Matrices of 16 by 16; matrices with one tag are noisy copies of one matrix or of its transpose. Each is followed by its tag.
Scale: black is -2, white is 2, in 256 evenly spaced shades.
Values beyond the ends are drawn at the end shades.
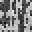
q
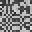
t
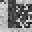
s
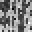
q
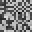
t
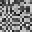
t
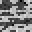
q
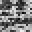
q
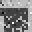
s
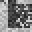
s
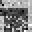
s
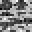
q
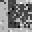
s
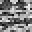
q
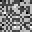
t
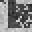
s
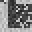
s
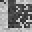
s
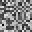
t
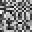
t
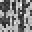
q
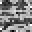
q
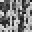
q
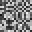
t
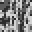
q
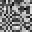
t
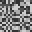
t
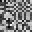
t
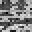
q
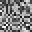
t
